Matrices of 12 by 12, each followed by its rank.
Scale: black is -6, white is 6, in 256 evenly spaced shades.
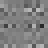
two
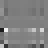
one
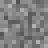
full rank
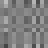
one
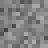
full rank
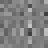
two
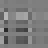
one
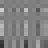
one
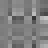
one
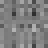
two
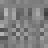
two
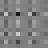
one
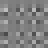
one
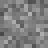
full rank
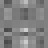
one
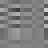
one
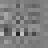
two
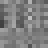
two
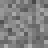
full rank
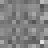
two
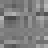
two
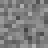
full rank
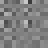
two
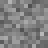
full rank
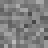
full rank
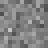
full rank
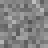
full rank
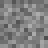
full rank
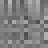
two
